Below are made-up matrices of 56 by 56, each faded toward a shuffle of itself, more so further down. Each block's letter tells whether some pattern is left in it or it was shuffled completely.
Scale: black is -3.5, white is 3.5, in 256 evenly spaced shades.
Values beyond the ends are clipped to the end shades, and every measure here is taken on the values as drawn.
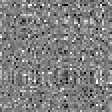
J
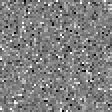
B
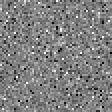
B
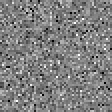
B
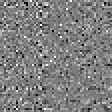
J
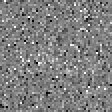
B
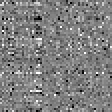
J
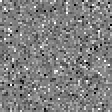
B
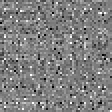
J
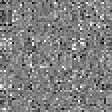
J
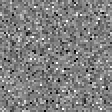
B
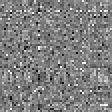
J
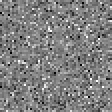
B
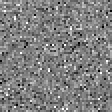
B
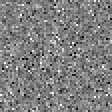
B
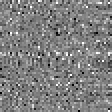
J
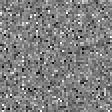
B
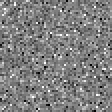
B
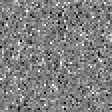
B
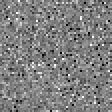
B
